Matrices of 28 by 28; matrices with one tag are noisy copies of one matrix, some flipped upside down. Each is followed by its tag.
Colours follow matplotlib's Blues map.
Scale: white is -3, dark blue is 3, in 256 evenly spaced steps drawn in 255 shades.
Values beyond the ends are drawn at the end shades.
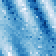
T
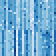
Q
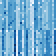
Q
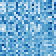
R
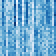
Q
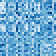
R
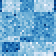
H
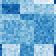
H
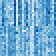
Q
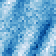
T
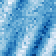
T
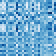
R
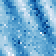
T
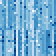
Q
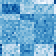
H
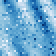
T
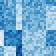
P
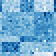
H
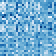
R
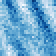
T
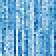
Q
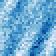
T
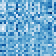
R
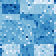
H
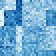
P
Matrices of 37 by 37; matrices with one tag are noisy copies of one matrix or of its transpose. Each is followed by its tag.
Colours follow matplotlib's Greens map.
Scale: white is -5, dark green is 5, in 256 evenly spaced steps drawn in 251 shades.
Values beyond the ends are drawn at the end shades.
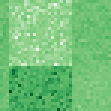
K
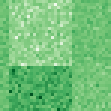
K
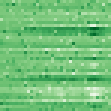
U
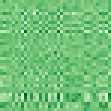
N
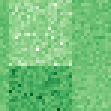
K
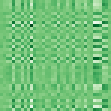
N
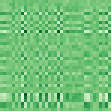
N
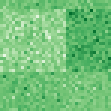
K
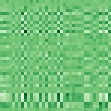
N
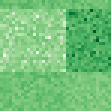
K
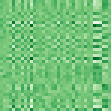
N
